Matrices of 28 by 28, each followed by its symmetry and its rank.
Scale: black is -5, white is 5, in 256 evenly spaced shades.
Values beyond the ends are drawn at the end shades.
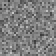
symmetric, full rank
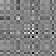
symmetric, rank two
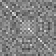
symmetric, rank five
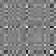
symmetric, rank two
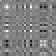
symmetric, rank two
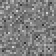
symmetric, full rank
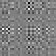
antisymmetric, rank two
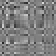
antisymmetric, rank two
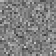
neither, full rank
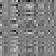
neither, rank three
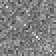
symmetric, full rank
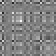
symmetric, rank two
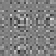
antisymmetric, rank two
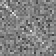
symmetric, full rank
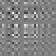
symmetric, rank two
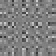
antisymmetric, rank two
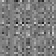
neither, rank three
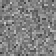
neither, full rank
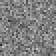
neither, full rank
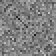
symmetric, full rank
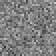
neither, full rank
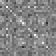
symmetric, rank five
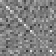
symmetric, rank five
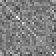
symmetric, rank five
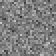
neither, full rank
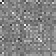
symmetric, rank five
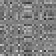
neither, rank three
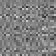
neither, rank three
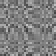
antisymmetric, rank two
